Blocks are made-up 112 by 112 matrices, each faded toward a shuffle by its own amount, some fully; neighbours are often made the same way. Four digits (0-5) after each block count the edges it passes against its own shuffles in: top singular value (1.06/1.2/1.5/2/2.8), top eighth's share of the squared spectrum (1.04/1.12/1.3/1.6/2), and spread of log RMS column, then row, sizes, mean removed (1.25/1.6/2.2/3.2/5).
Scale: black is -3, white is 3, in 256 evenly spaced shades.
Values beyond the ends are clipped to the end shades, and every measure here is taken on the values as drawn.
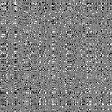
5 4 3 3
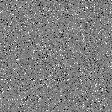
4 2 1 1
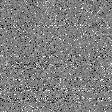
1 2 0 2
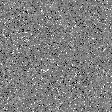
0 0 0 0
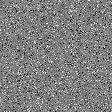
0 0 0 0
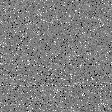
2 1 0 1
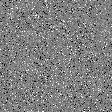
0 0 0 0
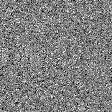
3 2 0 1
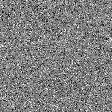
2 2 0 0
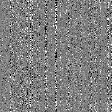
2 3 4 0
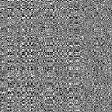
5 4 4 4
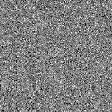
4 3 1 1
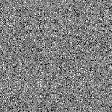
4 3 2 1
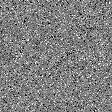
0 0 0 0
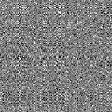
5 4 3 3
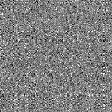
4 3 2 2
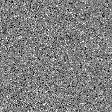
3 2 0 0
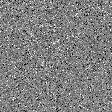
0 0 0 0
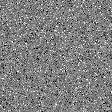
0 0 0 0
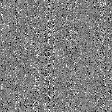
1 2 4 0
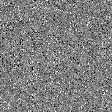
0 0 2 0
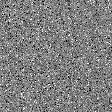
0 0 2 0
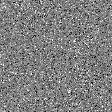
0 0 2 0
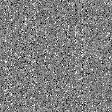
1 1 3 0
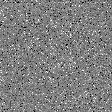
3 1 0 0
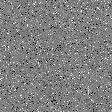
0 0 0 0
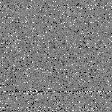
2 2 1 3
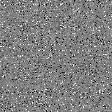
1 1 1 2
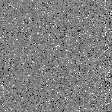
2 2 2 0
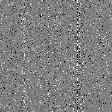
3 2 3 0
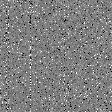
2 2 2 0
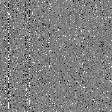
3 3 3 0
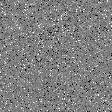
2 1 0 0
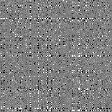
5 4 3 3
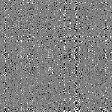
4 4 3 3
